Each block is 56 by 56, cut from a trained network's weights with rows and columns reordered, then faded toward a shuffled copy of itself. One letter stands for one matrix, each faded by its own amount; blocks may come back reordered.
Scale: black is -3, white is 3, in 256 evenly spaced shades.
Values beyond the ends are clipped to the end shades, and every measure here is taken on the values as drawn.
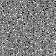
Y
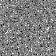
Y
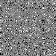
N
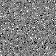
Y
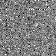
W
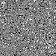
Y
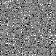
N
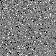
Y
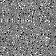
Y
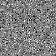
N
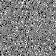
N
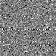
W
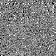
W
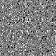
N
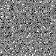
N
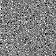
W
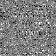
N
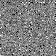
W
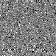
W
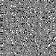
N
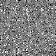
N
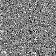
W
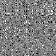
N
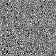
W
